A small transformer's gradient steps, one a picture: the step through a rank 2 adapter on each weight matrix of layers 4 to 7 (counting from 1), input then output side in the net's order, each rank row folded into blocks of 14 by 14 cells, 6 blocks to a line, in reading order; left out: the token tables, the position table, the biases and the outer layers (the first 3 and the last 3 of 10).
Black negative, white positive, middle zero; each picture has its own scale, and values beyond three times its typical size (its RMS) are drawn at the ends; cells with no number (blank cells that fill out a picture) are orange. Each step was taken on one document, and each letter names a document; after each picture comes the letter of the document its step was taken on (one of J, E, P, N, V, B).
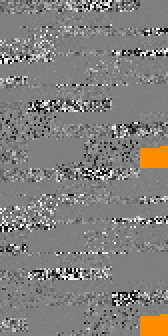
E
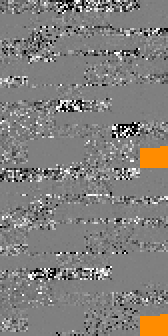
E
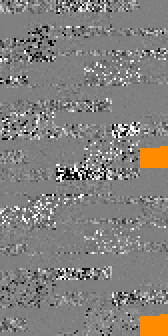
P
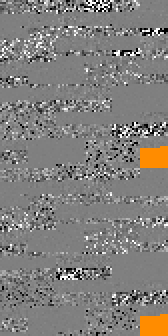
E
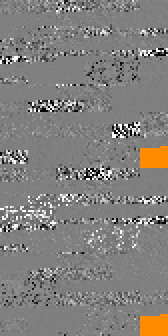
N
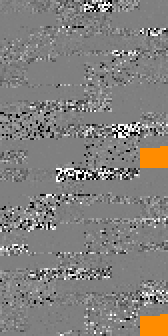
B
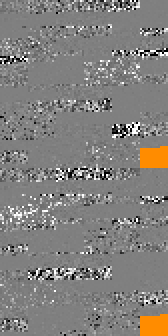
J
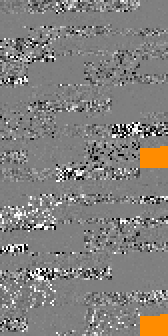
J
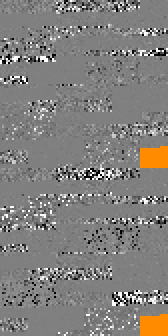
N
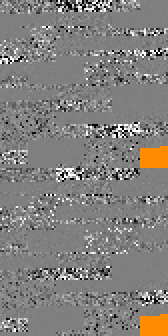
E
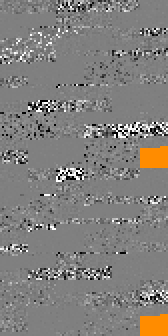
B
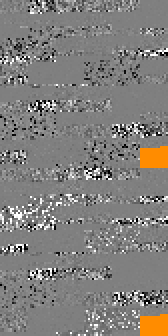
J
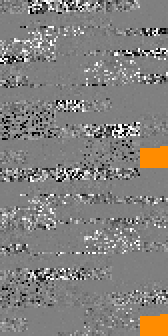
P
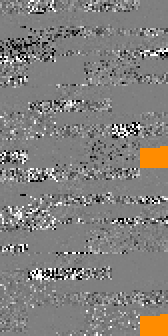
J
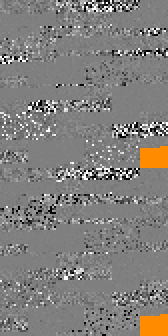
B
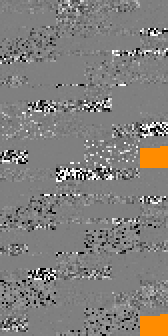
B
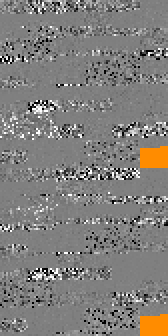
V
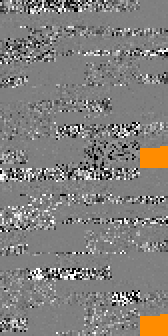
J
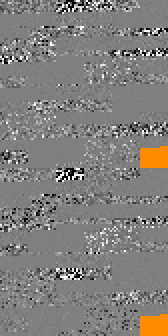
E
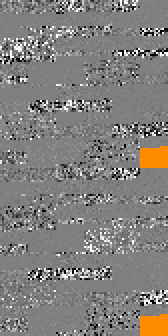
J
